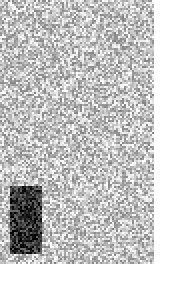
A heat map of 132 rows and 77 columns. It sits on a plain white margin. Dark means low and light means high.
An odd patch, lower than its surroundings, sits in the bottom left. Overall the values sit about 70% of the way up the scale. The bottom left is the ninth with the lowest average. The values are skewed, with a long tail toward low values.
